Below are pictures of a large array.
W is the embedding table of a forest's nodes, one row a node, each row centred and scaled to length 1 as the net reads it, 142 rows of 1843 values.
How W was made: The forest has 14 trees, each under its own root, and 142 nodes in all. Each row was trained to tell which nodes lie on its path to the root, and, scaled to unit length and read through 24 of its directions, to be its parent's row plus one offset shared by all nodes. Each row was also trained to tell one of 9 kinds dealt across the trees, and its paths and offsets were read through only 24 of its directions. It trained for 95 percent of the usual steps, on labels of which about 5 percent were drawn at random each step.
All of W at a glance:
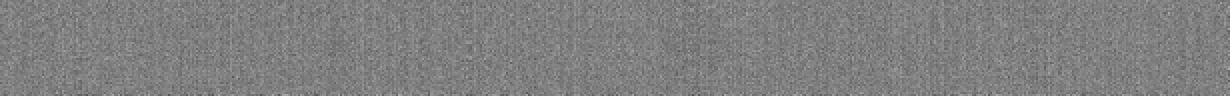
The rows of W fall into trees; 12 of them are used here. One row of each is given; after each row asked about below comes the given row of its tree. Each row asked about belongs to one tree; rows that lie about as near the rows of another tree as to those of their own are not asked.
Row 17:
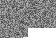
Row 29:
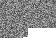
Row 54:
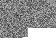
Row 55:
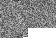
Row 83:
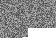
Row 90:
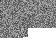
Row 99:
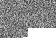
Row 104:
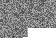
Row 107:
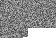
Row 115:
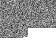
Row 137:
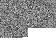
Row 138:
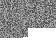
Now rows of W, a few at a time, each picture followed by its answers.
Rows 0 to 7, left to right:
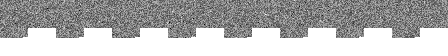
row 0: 115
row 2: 90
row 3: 17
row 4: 54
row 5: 115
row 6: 115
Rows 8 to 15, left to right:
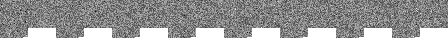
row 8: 115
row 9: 107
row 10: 83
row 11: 137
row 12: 17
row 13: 55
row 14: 137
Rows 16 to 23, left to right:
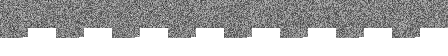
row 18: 115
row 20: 137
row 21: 99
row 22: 138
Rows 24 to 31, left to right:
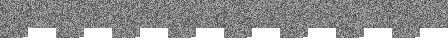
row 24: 54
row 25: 29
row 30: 137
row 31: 115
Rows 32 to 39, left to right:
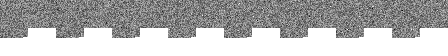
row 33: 54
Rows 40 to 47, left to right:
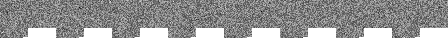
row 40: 115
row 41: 55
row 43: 17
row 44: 17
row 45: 29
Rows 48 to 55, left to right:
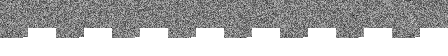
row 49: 90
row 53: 90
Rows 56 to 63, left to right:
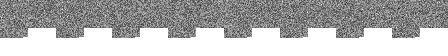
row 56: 115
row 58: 138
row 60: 17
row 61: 17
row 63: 54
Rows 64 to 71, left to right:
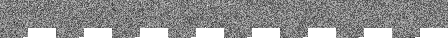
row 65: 17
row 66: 54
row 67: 17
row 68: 137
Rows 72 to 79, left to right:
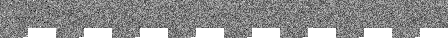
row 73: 115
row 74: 137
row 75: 54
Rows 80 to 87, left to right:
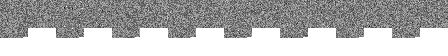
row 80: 90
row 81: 17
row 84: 54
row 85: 90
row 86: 115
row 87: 55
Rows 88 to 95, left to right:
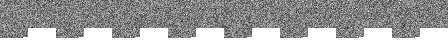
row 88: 90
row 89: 55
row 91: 54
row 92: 107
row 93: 54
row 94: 115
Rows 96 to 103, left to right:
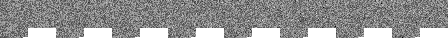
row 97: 99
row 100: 54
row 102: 17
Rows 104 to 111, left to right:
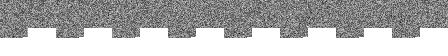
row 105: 115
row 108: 54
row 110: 90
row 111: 137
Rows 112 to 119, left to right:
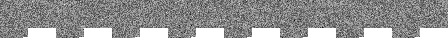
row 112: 29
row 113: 17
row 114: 137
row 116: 137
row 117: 54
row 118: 137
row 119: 17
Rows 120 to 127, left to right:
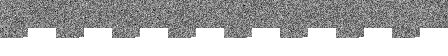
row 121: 90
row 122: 115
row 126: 107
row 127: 137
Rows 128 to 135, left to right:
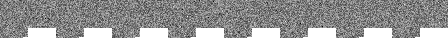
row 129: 55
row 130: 99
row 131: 54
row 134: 55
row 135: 90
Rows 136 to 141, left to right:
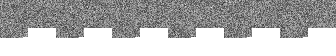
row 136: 17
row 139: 137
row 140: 137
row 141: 55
